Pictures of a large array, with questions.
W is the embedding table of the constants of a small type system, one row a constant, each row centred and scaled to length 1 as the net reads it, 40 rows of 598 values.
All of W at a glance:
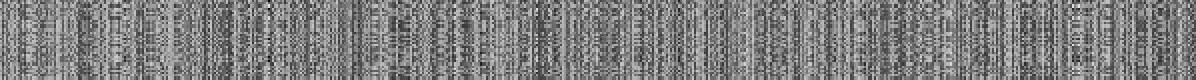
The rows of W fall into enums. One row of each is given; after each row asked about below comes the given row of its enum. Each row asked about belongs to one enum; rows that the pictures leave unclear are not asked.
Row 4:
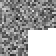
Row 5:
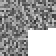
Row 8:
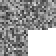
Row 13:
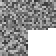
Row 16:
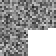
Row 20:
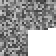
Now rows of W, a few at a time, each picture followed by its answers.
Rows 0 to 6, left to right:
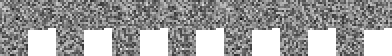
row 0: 4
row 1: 13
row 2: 8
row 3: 8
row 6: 16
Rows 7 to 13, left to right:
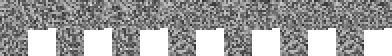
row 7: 5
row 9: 8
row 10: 13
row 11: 20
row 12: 13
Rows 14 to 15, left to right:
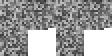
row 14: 20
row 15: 20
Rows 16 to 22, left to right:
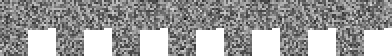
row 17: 5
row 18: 20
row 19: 4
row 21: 5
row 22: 8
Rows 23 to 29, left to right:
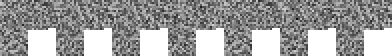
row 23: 13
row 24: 5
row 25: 5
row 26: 16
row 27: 13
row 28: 4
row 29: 5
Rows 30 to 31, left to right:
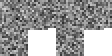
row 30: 4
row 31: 16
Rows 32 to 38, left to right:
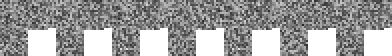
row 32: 16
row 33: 20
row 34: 8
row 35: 5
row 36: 8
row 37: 13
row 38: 20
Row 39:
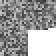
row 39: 20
